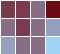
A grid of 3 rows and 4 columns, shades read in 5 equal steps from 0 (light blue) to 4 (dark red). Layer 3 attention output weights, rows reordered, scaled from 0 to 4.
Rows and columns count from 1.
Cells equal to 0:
1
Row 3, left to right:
1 2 2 0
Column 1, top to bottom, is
3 2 1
